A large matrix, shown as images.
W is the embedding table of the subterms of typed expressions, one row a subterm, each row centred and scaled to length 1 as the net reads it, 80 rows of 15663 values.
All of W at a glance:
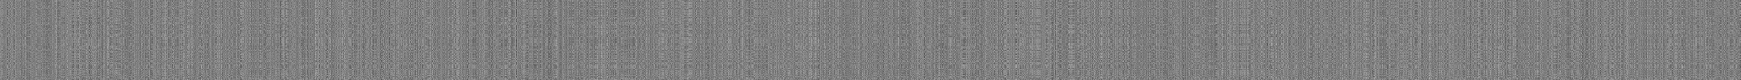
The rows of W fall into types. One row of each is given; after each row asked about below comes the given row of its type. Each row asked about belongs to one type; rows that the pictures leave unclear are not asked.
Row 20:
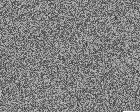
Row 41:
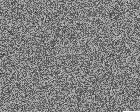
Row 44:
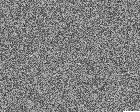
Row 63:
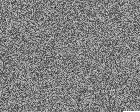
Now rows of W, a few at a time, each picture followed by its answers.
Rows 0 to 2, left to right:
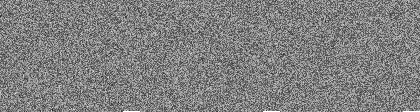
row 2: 41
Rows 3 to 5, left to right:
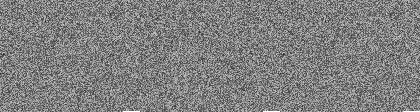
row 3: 41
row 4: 44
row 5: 41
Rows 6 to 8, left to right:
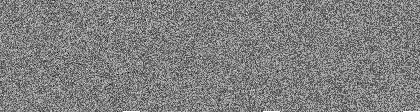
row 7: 63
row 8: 44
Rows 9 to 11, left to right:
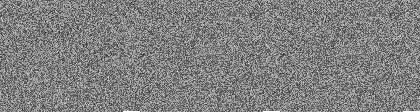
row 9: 20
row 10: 41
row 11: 41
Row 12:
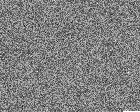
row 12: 63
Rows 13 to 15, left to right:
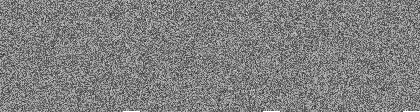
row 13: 41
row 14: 63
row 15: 44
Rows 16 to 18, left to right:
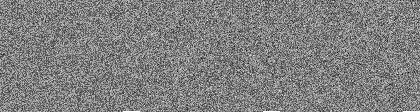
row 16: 41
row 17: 20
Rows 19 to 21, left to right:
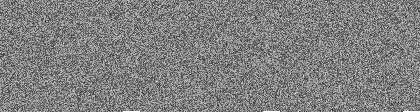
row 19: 41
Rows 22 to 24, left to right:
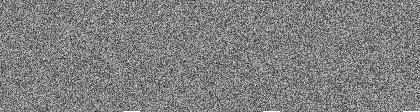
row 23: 20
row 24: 44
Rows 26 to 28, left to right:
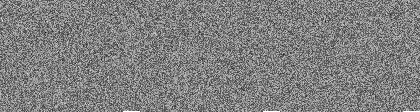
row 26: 20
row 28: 41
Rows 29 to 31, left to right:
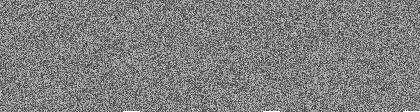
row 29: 20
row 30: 44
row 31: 44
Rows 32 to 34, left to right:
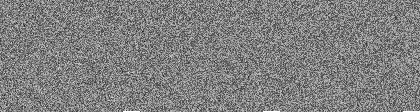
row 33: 44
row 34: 20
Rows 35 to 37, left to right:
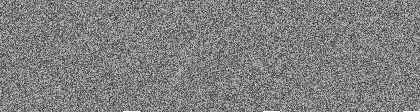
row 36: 20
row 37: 41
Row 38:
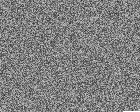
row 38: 41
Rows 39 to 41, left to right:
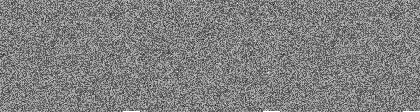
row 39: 41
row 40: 63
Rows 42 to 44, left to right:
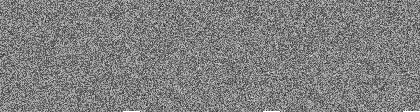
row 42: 41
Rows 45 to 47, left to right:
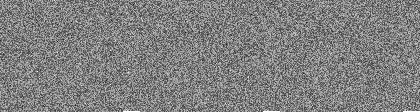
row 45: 63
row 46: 20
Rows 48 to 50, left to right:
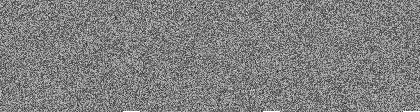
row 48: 20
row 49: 63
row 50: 44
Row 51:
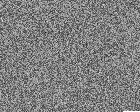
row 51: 20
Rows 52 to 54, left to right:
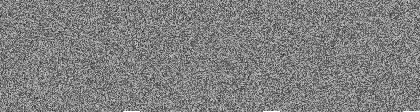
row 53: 44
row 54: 41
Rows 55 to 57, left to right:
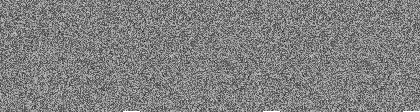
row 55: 44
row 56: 44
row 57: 44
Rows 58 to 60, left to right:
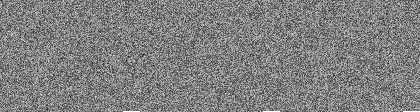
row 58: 20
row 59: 41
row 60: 44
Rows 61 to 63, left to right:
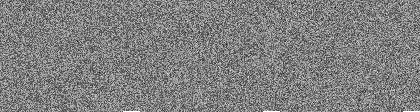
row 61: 44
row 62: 20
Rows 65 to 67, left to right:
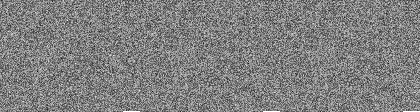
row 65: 20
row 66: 44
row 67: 44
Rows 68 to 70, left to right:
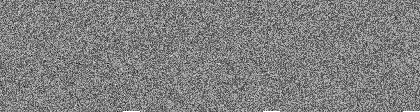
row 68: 20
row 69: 44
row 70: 20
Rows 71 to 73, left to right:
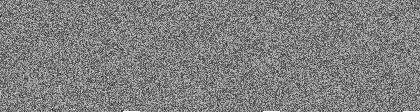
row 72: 20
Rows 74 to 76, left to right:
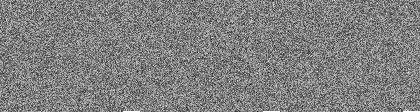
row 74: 63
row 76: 63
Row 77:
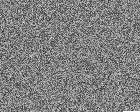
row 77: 44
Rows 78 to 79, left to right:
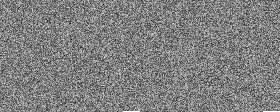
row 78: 41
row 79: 44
